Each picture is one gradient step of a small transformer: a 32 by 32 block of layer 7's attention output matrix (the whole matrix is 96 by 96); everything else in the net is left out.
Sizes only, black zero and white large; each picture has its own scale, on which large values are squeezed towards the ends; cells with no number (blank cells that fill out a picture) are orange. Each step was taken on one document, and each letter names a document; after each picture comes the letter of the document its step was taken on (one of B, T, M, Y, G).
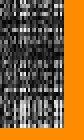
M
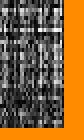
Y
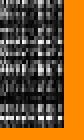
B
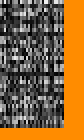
M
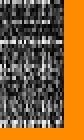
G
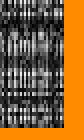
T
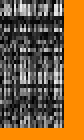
M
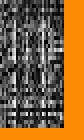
G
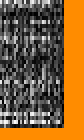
G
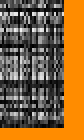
T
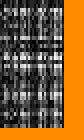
Y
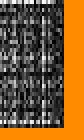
G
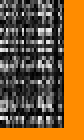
B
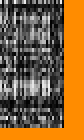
G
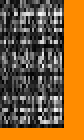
Y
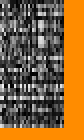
T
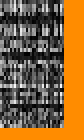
M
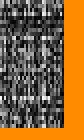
G
